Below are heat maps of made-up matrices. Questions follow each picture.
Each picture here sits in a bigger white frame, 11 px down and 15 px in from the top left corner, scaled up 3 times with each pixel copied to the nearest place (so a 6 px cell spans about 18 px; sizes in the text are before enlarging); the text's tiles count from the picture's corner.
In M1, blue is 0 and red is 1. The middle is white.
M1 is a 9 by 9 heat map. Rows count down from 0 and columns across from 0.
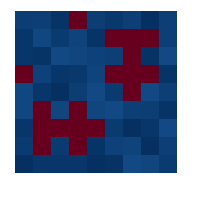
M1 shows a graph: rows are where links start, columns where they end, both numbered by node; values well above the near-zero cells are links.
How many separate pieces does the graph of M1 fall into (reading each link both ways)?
2
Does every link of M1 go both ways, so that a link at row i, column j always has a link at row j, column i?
yes
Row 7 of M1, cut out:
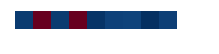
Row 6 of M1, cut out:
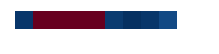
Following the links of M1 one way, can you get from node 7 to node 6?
yes
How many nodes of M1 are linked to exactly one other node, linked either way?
3
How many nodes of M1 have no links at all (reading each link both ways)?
1
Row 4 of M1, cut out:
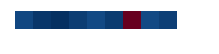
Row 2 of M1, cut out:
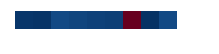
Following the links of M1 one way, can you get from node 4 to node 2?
yes
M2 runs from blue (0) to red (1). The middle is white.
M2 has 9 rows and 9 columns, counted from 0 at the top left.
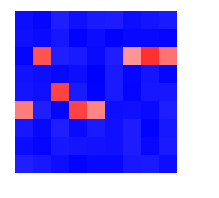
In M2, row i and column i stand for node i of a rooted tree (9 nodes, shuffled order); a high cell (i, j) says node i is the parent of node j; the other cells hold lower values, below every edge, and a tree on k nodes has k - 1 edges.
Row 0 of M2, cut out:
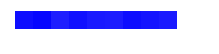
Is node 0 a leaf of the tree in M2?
yes
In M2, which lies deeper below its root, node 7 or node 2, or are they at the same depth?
node 7
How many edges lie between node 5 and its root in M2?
0
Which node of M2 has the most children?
2
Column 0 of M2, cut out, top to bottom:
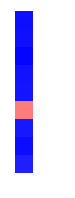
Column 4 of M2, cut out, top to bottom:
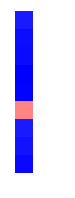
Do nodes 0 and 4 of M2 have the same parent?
yes
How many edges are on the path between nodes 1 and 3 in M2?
4
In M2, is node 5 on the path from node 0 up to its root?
yes
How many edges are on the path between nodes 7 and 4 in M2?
2
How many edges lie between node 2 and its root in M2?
2
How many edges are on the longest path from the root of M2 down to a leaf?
3
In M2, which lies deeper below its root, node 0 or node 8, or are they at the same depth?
node 8
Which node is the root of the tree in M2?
5
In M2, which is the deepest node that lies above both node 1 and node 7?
2
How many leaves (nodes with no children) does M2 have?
6
